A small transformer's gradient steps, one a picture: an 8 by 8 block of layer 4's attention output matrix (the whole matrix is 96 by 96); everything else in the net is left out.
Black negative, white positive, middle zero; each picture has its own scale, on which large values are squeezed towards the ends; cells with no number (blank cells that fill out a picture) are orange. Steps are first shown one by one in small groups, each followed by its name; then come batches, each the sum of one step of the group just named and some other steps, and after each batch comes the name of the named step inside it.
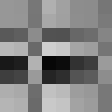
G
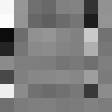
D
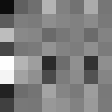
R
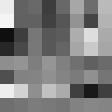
D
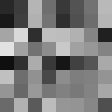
G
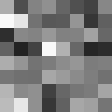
D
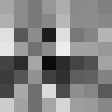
G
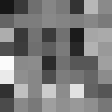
R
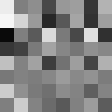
D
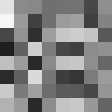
D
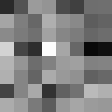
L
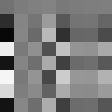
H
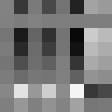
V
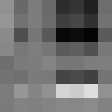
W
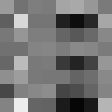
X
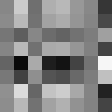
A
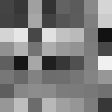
A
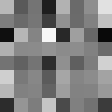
H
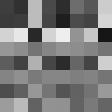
X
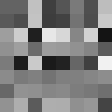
A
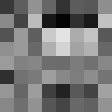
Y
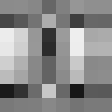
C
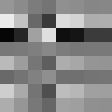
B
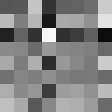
B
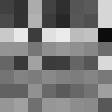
Y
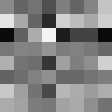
B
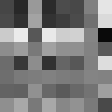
Y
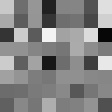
C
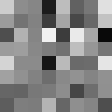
C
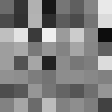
C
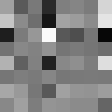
B
